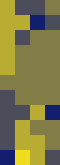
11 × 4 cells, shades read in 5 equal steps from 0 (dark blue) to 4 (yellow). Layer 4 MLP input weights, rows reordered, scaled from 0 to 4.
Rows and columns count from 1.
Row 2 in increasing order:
0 1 3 3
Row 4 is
3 2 2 2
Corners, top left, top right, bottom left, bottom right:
3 2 0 1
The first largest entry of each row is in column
1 1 1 1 1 1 2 3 2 2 2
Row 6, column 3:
2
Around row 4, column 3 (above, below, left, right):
2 2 2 2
